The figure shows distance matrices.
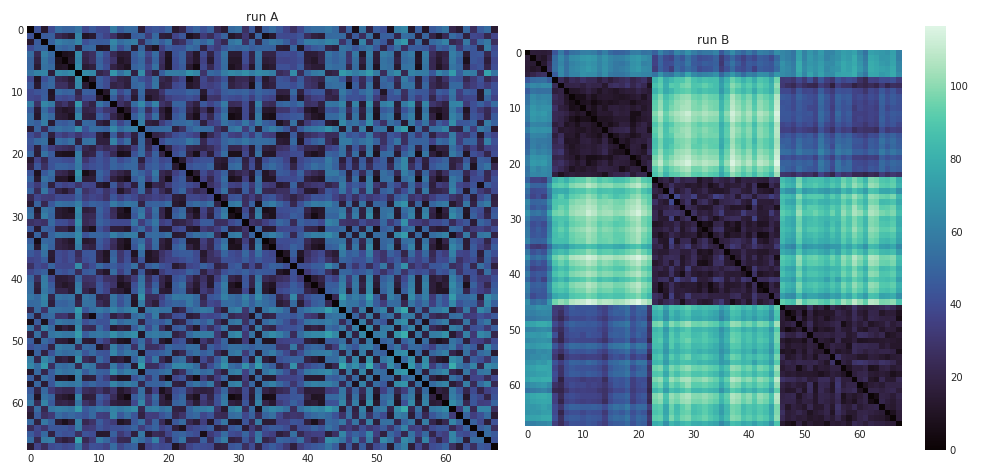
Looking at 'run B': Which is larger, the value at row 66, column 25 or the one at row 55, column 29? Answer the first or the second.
the second
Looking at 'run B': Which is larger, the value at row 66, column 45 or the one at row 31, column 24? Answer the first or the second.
the first
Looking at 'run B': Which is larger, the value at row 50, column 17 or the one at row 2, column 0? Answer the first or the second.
the first
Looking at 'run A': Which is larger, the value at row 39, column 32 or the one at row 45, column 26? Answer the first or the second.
the second
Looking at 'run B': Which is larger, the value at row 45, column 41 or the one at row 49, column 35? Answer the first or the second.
the second
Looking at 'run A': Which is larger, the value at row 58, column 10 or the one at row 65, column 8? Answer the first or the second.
the second
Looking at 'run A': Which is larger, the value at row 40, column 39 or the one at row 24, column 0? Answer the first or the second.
the second
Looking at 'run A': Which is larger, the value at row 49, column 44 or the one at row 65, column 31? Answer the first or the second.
the first
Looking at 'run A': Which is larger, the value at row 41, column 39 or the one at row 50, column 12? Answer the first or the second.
the first
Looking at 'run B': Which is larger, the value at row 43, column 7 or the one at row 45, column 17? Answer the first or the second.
the second
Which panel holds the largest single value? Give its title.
run B
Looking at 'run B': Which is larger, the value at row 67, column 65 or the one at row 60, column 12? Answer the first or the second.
the second
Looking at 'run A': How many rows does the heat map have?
68
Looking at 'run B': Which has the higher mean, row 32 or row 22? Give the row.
32
